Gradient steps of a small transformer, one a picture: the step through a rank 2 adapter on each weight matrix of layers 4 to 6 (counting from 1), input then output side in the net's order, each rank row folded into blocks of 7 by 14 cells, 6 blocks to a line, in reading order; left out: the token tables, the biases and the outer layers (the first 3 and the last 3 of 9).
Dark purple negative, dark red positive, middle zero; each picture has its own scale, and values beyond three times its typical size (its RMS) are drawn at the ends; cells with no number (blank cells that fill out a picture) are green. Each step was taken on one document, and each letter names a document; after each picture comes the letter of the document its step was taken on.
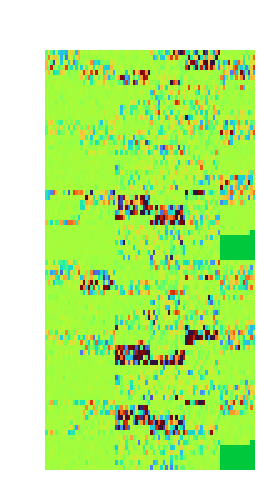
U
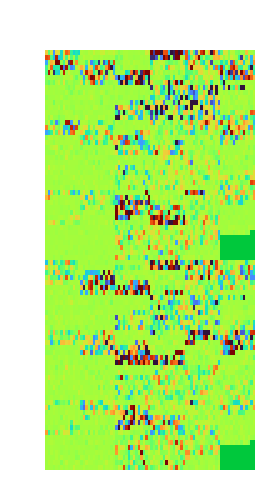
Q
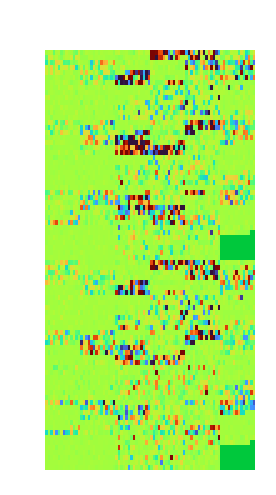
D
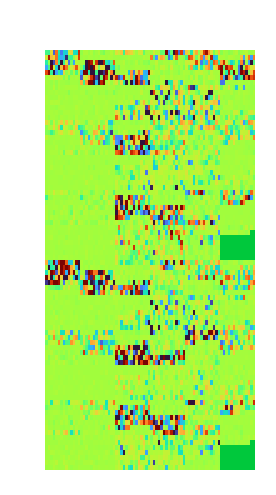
U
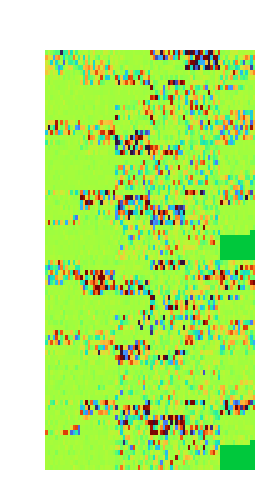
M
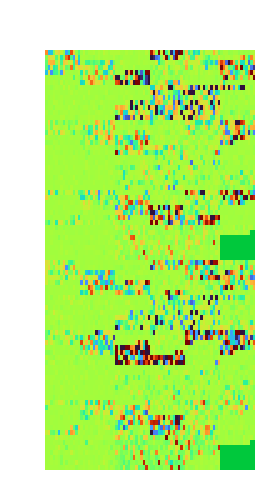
Q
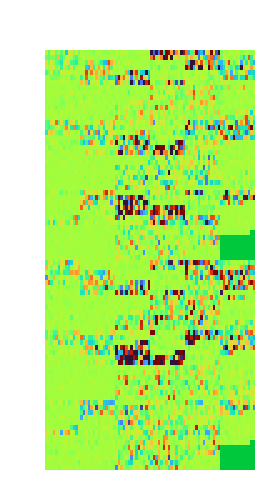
M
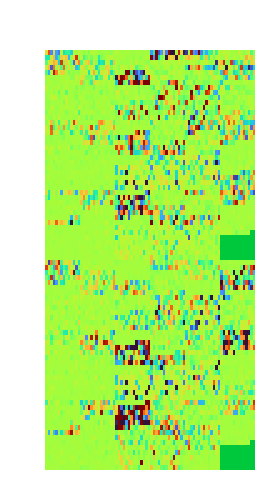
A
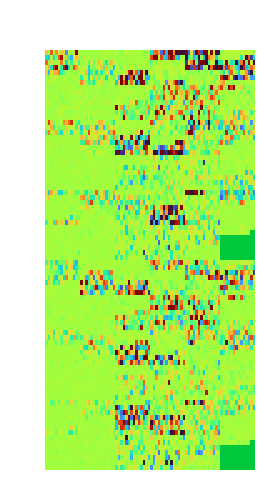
M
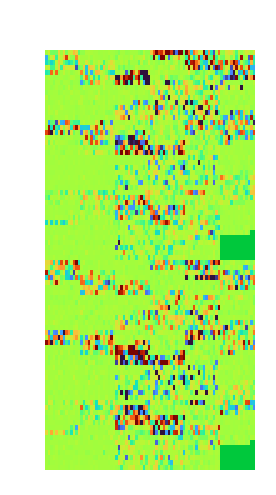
D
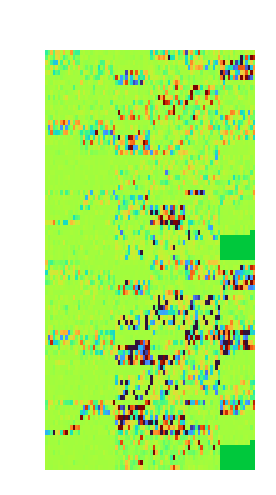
A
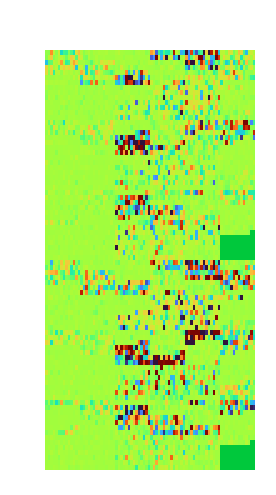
D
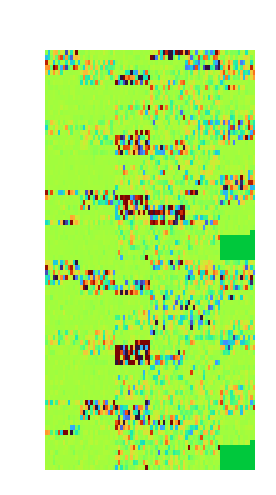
M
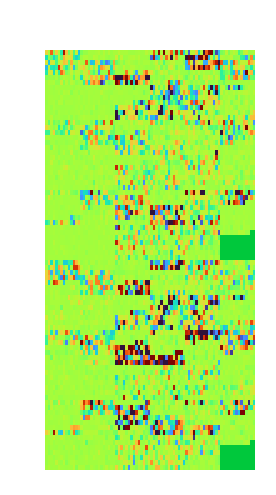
Q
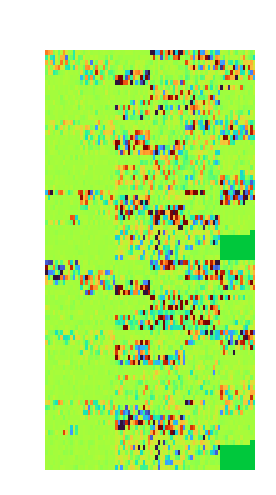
M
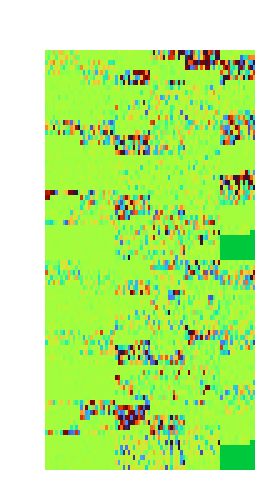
U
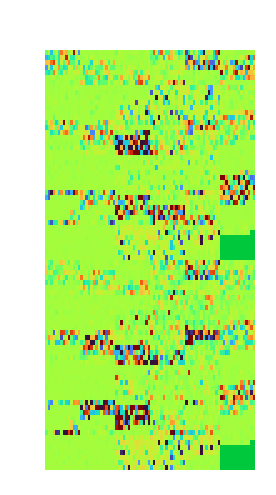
U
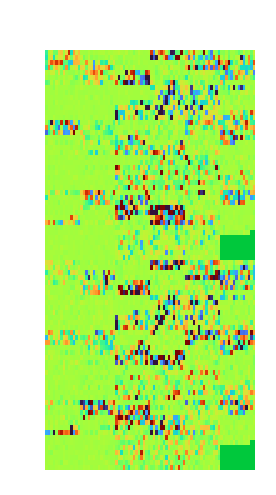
Q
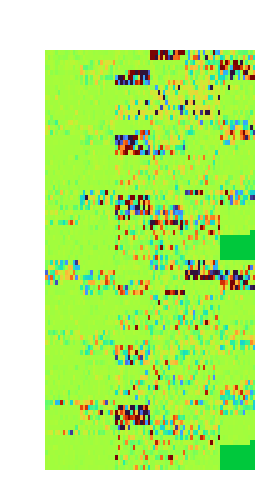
D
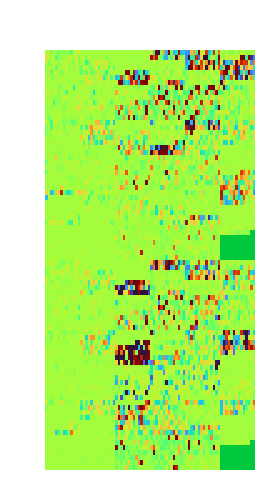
A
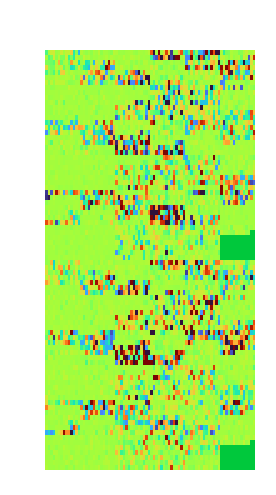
Q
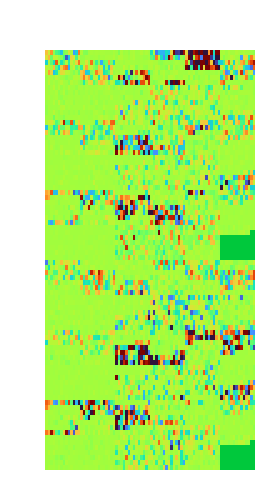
U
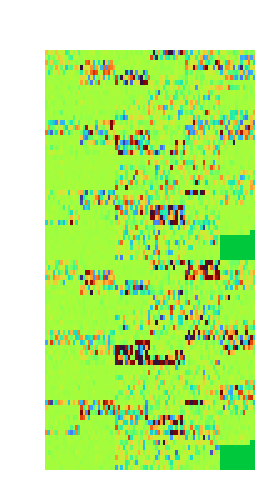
M
